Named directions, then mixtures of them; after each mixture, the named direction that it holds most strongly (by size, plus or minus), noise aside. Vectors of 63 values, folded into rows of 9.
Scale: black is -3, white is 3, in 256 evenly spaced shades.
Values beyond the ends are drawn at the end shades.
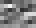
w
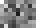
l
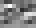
w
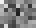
l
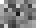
l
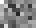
l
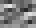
w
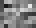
w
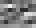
w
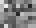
l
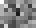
l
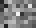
l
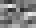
w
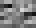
w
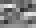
w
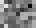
l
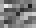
w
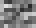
w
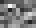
w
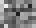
l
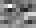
w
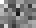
l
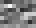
w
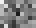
l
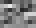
w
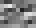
w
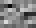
w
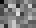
l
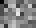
l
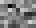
w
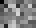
l
